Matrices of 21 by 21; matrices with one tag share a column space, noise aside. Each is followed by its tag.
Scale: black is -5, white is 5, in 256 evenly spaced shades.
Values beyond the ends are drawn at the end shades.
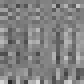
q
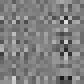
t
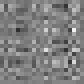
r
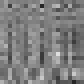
q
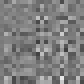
t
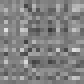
r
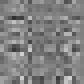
t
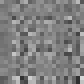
t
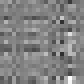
t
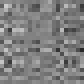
r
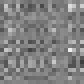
r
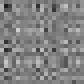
r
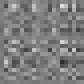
r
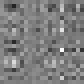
r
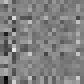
t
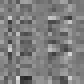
t
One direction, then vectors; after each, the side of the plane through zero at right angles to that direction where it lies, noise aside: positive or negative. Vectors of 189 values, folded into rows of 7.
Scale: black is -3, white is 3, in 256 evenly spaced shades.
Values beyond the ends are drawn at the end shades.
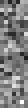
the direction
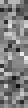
negative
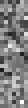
positive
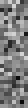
negative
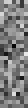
negative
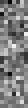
positive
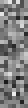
negative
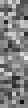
negative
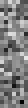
negative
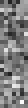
positive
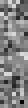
negative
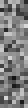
negative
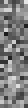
positive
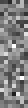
positive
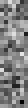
negative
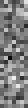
positive
